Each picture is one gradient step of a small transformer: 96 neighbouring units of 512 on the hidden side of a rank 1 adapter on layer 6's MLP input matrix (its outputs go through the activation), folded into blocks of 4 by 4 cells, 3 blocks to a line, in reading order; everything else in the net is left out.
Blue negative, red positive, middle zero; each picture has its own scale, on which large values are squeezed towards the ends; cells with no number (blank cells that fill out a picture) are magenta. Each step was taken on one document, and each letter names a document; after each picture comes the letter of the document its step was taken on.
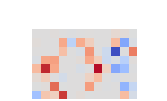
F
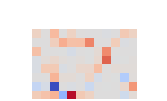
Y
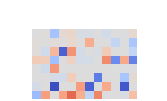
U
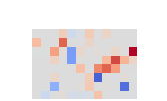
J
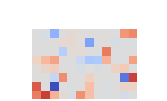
Y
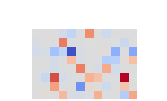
J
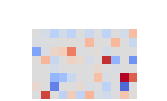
U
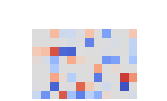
U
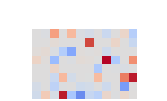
U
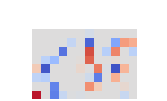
F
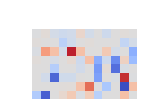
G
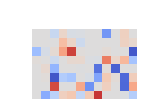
G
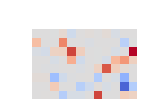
J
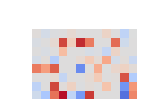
Y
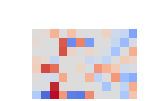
Y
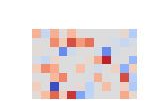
Y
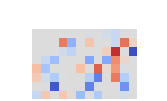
F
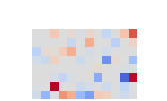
U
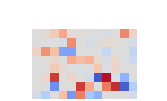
G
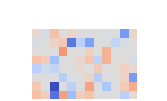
Y
